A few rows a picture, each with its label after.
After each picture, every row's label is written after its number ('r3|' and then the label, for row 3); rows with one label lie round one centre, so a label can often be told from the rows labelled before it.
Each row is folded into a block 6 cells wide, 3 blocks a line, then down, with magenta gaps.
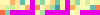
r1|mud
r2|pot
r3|pot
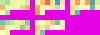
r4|pot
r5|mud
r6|mud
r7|pot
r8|mud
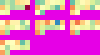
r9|pot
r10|pot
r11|pot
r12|mud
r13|mud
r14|mud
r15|mud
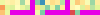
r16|mud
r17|pot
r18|mud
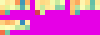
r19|mud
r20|mud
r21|mud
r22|mud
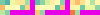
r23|pot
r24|pot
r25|mud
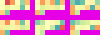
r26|mud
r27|mud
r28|pot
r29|mud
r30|pot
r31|pot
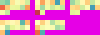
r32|pot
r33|mud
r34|pot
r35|mud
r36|mud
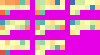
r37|mud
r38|mud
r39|pot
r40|pot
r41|pot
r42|pot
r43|mud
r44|pot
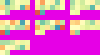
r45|pot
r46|mud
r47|pot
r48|mud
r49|pot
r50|mud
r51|pot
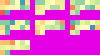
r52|mud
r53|pot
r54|pot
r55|pot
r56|mud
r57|pot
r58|mud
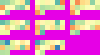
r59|pot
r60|mud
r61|mud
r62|pot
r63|mud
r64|pot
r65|pot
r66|pot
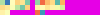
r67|pot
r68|mud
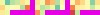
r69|pot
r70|mud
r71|mud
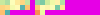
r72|pot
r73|pot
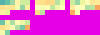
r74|pot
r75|mud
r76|pot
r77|pot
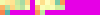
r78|mud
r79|mud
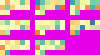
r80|mud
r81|pot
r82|pot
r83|pot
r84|mud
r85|mud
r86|mud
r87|pot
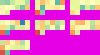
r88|pot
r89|mud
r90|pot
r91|mud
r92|mud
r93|mud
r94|mud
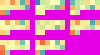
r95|mud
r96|pot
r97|pot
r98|mud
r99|pot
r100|mud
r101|mud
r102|mud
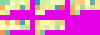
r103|pot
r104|pot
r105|mud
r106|mud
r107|mud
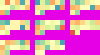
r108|mud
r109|pot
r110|pot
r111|pot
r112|pot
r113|mud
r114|mud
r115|pot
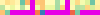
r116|mud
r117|mud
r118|mud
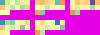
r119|pot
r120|mud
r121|mud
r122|pot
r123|mud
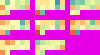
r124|pot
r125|mud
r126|pot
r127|mud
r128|mud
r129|mud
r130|mud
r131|pot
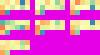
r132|mud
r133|mud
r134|mud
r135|pot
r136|mud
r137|mud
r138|mud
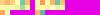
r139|mud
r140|mud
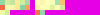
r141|pot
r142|mud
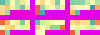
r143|pot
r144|mud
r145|pot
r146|mud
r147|pot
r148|mud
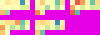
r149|mud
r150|mud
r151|mud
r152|mud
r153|mud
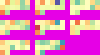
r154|mud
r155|mud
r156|pot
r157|mud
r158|mud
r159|mud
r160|mud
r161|pot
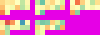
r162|mud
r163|pot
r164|mud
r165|mud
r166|pot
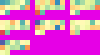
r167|pot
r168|mud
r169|pot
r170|mud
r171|pot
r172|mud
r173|pot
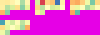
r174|mud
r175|mud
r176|mud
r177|pot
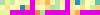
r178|pot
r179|mud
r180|pot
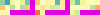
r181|pot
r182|mud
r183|pot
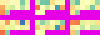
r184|mud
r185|pot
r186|pot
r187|mud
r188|pot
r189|mud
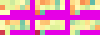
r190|pot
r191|mud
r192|mud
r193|mud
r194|mud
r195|pot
